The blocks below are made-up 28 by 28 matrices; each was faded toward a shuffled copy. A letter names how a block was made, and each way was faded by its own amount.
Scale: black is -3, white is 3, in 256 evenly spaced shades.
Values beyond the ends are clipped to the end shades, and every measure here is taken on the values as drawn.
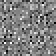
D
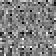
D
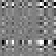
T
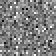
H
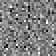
H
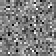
H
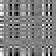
T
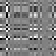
T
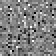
H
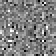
D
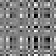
T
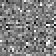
D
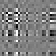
T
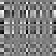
T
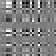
T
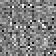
D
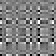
T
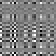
T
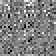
D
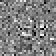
D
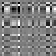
T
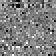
D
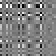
T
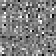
D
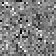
H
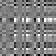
T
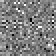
D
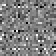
D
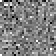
D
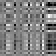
T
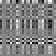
T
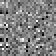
D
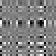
T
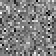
H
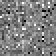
H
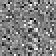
D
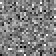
H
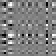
T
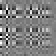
T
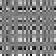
T
